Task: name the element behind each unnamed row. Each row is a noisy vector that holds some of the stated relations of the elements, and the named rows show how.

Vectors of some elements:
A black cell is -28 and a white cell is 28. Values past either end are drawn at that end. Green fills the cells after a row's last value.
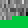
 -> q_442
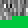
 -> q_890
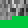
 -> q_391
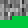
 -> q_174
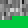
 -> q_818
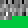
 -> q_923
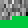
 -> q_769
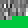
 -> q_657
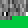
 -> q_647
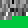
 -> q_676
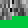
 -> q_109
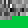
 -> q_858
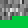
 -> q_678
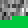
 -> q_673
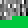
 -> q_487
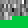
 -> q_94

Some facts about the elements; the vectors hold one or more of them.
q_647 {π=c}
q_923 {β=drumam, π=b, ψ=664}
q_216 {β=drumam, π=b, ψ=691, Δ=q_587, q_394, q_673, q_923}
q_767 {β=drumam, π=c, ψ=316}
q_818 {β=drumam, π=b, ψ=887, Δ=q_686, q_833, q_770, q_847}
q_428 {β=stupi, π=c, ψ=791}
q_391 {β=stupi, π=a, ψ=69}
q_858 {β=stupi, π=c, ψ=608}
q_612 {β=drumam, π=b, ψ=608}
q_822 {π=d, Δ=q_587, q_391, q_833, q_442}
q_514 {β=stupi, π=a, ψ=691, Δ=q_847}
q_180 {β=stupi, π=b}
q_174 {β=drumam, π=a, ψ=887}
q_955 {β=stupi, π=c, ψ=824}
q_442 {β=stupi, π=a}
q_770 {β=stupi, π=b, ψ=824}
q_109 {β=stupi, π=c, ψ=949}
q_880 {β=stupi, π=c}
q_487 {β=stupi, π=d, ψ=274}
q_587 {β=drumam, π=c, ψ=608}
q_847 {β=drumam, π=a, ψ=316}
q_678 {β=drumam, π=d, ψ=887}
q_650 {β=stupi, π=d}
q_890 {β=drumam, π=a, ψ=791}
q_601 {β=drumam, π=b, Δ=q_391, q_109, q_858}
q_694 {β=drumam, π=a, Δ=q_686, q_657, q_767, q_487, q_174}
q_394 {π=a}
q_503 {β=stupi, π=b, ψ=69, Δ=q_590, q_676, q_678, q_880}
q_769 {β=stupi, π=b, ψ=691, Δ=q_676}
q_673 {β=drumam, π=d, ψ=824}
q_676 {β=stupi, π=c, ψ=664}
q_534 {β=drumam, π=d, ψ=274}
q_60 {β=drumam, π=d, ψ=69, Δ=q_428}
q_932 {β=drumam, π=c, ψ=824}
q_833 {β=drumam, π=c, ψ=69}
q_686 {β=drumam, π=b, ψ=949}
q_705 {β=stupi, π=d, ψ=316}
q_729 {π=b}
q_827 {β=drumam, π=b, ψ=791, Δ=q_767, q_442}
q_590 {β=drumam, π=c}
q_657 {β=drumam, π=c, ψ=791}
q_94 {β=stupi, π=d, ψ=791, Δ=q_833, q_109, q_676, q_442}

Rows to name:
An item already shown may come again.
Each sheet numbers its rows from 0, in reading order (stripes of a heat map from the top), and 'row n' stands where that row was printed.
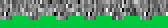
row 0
q_729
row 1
q_216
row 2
q_612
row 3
q_822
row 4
q_109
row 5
q_394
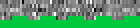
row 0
q_818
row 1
q_428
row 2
q_60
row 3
q_955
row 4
q_601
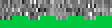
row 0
q_833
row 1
q_955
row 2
q_442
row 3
q_827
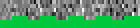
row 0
q_180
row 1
q_686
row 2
q_932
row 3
q_503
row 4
q_587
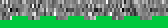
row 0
q_955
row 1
q_657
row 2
q_880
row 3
q_428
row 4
q_109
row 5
q_880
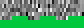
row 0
q_514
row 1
q_534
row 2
q_770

